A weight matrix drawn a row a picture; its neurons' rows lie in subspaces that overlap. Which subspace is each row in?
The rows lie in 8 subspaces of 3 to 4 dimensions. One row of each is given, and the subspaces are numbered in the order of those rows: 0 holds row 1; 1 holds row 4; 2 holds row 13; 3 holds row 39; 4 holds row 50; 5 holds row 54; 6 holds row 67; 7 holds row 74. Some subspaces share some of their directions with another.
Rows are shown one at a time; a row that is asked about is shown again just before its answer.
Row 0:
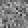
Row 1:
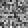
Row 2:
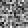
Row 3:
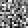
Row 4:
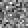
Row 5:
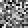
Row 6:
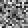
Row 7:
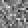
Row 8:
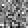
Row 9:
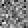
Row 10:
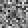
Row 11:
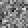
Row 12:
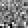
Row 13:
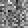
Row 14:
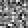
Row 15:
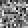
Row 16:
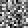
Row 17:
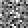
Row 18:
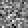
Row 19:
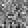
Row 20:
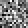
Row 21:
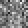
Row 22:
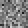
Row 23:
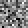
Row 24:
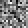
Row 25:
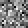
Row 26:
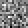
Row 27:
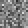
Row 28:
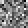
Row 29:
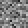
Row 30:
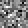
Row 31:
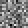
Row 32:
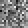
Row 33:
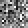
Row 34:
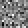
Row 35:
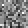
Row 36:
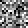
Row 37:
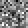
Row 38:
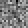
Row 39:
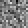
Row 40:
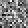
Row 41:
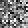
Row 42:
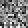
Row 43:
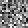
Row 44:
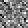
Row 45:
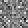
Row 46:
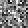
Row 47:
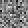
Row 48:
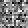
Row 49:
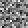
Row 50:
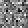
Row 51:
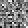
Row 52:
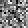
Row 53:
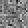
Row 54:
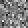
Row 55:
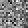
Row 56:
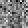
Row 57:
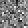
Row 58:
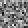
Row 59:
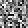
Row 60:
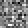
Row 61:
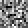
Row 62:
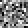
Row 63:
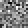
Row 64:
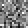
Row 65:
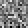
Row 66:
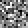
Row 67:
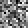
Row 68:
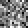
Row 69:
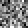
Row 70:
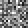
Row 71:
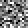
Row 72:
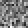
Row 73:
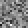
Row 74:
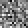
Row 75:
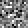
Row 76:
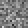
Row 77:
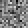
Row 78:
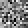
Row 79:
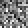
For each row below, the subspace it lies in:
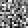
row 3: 2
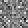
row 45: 3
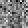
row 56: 5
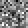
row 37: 5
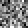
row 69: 5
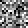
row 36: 0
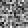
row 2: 0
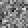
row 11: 1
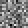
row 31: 2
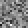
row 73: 2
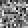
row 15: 1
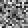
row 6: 1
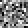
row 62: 1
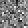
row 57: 1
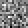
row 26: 2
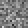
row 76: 6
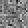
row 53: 4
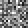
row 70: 3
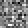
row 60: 4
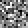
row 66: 6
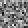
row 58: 1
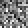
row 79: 4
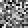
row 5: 1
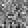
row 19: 0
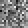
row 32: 2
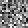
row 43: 2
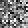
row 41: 7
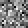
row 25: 2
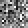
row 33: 2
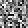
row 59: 4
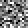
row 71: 2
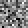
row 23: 6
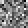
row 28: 5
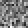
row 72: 4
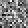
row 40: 7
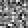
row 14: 4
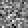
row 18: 6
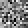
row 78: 7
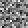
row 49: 6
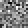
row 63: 1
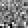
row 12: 4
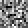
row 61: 3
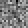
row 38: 4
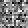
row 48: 4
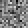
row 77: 3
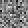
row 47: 3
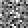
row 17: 6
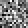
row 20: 7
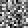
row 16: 2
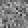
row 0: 1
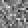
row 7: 3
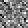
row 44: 3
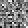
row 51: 7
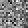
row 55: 7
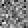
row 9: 5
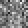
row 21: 5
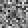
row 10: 1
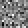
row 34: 5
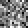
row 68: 5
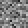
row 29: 6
